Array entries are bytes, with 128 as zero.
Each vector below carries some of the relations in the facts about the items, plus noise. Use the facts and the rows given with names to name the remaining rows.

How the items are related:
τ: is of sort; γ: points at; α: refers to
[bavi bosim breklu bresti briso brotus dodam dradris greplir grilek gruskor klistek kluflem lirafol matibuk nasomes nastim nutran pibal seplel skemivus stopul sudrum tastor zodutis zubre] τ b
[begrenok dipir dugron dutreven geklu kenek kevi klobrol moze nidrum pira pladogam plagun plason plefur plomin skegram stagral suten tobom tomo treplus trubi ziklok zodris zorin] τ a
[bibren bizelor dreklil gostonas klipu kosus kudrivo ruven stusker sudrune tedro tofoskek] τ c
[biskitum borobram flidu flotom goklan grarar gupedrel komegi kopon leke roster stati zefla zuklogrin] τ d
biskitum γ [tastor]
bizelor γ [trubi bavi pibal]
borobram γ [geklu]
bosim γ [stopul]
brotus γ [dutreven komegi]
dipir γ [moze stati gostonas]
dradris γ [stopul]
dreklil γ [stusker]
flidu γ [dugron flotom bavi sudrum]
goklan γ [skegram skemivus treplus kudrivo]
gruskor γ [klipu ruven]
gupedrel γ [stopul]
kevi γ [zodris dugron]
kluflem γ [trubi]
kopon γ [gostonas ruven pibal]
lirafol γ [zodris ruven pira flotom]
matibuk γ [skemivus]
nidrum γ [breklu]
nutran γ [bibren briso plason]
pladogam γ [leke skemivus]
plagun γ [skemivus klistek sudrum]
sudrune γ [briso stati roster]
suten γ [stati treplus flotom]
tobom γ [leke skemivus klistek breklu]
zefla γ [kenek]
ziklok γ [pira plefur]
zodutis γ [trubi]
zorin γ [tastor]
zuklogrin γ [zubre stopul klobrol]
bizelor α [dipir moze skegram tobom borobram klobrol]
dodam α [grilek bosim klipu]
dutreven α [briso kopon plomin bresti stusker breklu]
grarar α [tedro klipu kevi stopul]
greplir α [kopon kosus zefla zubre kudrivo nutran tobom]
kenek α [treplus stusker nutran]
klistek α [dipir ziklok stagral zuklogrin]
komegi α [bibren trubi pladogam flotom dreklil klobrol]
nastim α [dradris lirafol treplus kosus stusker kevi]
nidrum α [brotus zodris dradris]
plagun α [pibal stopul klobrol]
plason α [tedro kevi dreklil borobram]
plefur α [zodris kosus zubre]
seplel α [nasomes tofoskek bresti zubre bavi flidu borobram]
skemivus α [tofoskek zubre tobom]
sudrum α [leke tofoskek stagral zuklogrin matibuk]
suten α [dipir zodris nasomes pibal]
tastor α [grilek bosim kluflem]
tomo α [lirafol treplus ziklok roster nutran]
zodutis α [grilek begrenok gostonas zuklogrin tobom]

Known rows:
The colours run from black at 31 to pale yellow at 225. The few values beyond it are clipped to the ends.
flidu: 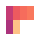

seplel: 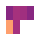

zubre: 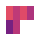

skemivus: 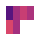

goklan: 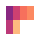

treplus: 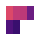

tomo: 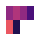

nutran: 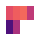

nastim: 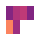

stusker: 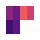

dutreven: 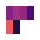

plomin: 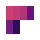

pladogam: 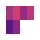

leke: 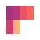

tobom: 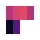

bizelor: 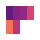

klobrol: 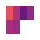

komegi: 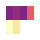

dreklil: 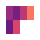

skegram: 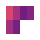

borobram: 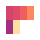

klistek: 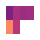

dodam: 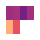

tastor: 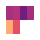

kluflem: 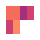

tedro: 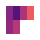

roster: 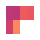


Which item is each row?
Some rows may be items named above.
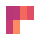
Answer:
roster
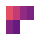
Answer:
stagral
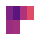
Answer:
gostonas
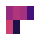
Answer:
kenek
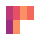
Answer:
zefla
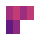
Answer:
pladogam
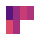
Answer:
skemivus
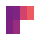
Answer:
sudrune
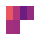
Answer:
klobrol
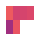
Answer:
bosim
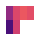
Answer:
matibuk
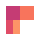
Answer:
gupedrel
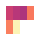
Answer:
flotom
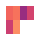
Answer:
kluflem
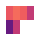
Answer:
lirafol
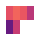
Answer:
lirafol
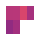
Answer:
breklu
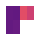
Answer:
kudrivo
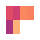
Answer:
zuklogrin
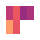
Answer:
zodutis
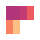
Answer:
stati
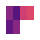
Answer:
tofoskek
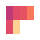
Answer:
biskitum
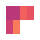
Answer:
roster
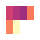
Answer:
flotom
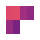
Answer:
zorin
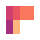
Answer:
flidu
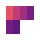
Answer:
zodris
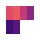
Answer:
ziklok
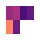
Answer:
plason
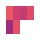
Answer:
bosim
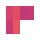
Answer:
gruskor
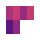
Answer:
pladogam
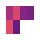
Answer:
suten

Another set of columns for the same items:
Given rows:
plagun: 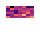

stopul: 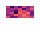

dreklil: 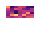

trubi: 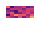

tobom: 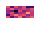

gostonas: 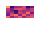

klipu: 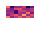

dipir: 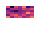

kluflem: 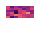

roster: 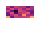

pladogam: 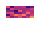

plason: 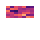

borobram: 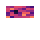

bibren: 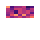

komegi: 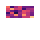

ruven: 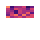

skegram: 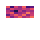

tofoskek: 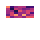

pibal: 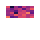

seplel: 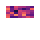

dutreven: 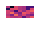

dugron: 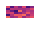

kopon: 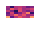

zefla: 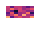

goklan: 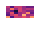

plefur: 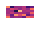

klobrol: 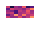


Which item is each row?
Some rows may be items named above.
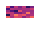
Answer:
ziklok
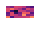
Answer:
borobram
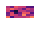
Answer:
borobram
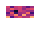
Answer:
zefla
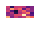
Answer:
grarar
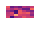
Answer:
dradris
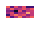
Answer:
tobom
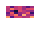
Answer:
zefla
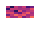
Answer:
plomin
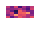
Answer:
nutran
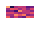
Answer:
nidrum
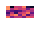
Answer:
bizelor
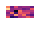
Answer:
skemivus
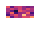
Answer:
leke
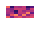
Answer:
sudrune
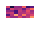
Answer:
klobrol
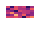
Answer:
kenek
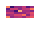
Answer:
zodris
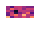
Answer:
biskitum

